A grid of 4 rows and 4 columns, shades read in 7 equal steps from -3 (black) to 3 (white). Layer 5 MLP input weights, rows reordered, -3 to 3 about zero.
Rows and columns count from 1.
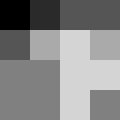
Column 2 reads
-2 1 0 0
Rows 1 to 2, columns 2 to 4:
-2 -1 -1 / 1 2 1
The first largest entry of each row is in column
3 3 3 3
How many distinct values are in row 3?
2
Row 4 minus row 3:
0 0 0 -2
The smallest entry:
-3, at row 1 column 1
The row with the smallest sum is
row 1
